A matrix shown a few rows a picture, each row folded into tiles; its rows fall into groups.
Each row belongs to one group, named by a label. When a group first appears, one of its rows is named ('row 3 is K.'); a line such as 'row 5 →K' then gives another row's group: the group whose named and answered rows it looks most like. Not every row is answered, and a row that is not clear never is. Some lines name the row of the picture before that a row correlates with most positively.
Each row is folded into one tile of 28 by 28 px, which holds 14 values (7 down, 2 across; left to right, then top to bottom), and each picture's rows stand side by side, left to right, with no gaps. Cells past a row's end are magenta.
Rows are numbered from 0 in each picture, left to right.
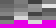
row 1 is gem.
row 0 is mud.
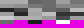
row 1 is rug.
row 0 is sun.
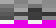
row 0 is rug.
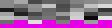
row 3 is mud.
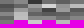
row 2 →gem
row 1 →gem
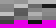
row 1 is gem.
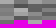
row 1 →sun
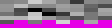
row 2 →gem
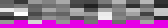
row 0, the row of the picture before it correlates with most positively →2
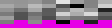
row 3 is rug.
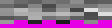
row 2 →rug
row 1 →rug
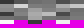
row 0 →gem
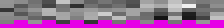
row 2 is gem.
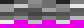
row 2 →gem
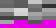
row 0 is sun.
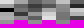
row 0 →sun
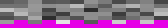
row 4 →gem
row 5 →gem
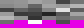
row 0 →sun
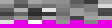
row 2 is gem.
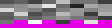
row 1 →gem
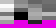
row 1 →rug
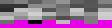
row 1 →rug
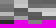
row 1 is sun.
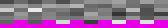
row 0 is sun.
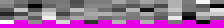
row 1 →mud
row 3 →rug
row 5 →sun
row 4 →sun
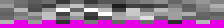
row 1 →mud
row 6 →rug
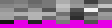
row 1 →rug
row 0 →rug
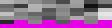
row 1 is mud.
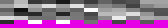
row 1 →gem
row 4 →rug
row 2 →gem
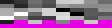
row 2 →sun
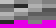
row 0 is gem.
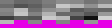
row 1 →mud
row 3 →mud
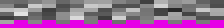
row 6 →sun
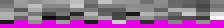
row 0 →rug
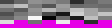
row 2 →gem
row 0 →gem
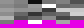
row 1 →gem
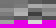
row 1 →gem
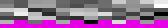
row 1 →sun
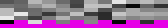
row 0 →rug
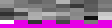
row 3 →mud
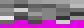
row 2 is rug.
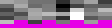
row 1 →rug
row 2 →mud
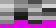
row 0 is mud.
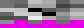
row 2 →mud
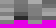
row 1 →gem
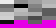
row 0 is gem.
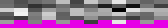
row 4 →sun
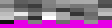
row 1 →mud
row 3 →gem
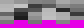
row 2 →sun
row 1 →mud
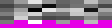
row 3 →sun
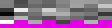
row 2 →rug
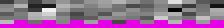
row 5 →mud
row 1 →mud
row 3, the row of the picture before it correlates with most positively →3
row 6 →sun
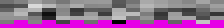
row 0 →mud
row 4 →rug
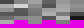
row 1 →gem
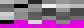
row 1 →gem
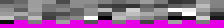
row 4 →mud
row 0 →rug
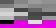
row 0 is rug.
